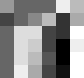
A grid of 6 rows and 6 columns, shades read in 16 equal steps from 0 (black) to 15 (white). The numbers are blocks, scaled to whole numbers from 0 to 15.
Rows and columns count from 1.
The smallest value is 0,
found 2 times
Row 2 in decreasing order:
11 10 8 6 4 3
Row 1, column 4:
6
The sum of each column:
37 65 60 34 21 80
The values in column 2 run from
6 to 14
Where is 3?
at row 2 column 5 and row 3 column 5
